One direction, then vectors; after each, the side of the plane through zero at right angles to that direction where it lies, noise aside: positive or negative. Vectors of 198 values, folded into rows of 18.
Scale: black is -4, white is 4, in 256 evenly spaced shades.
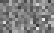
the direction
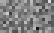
negative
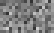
positive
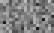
negative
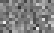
positive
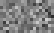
negative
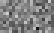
negative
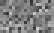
positive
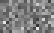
positive
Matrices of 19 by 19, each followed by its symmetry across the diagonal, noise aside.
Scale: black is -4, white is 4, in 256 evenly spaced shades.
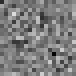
symmetric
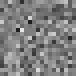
antisymmetric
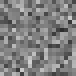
antisymmetric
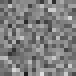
neither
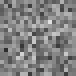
neither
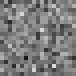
neither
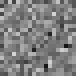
symmetric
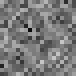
symmetric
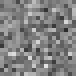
neither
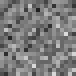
symmetric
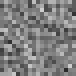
antisymmetric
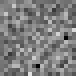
symmetric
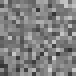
antisymmetric
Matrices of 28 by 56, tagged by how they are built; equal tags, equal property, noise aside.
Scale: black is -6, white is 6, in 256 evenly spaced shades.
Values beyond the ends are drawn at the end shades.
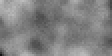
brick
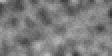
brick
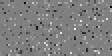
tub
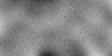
brick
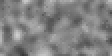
brick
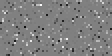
tub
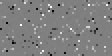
tub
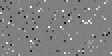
tub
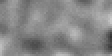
brick
